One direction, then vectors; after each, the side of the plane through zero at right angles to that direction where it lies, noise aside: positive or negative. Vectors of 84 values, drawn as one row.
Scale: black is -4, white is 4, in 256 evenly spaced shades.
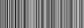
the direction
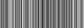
positive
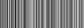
positive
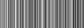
negative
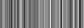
positive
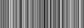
negative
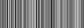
positive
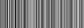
positive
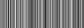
negative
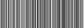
negative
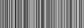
positive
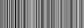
positive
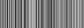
positive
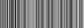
positive
